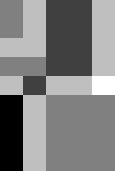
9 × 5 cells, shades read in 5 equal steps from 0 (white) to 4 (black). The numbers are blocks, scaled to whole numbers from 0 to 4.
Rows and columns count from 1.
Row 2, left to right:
2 1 3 3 1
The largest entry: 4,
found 4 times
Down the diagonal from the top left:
2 1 3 3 0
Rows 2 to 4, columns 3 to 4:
3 3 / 3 3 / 3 3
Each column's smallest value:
1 1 1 1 0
